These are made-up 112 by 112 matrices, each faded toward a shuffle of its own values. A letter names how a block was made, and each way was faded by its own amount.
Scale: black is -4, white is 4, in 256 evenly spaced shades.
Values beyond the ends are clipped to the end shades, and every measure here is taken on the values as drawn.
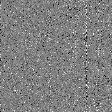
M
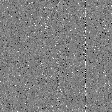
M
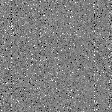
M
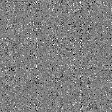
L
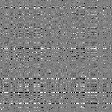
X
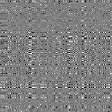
X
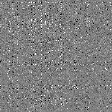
L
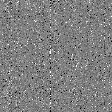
M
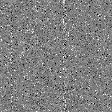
M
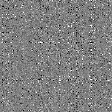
L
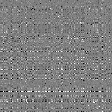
X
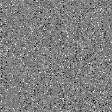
M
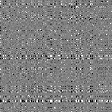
X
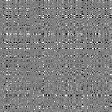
X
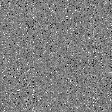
M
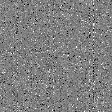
M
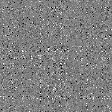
L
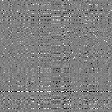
X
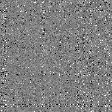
L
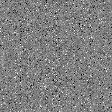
M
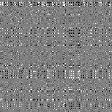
X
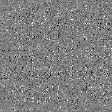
L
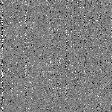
L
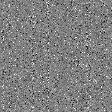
M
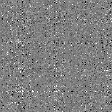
L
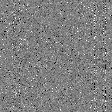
M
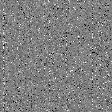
M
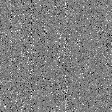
M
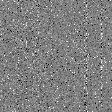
M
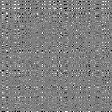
X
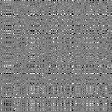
X
